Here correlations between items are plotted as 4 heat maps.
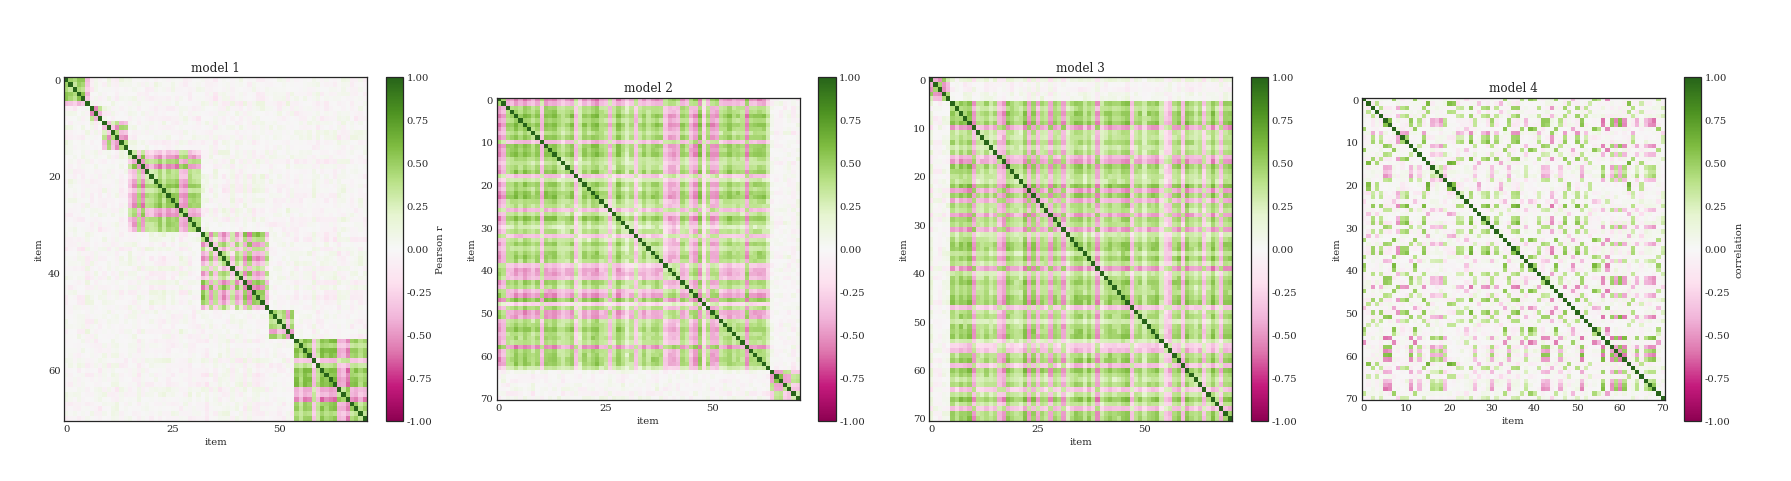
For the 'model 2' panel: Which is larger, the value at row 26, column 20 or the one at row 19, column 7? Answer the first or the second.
the second
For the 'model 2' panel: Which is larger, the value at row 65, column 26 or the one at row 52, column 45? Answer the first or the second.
the first
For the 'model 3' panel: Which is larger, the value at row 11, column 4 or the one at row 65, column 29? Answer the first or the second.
the second
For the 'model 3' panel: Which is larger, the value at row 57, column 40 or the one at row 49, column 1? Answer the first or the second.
the first
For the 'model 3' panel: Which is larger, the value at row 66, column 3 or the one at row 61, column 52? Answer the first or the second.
the second
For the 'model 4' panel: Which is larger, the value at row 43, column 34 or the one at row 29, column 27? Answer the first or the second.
the first
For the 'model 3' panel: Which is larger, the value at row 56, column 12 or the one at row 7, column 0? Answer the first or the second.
the second
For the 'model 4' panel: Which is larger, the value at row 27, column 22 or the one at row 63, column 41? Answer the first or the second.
the second
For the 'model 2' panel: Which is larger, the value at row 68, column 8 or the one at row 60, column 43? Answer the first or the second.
the second
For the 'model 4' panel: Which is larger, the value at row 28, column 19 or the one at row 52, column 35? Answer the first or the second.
the second
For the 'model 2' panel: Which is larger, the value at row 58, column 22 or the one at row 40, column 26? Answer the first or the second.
the second
